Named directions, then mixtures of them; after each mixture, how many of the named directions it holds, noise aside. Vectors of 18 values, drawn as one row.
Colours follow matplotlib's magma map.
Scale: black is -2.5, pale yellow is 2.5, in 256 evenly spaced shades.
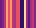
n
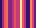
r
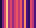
two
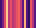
two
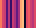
one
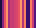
two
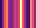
one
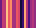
one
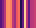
one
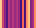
two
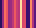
one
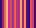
two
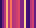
two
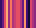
two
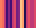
one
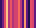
two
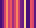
two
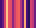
two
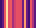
two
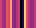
two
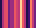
one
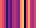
one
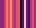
one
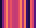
two
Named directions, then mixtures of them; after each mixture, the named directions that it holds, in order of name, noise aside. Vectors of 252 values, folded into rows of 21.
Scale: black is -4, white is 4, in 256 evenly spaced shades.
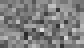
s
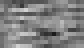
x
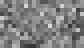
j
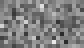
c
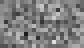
c, s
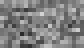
j, x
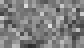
j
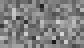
c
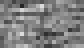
c, x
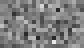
c, s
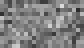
j, x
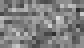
j, x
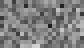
j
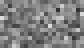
j, s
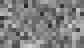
j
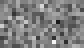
c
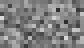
j, s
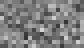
s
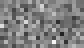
c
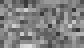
j, x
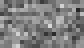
j, x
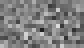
s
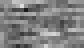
x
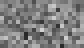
s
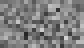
s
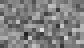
s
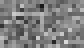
c, x
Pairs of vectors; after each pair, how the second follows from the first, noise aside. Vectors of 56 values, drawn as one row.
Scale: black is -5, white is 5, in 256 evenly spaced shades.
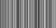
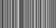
shuffled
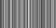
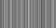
shrunk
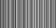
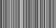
shuffled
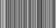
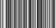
scaled up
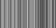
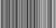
negated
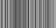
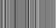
partly zeroed
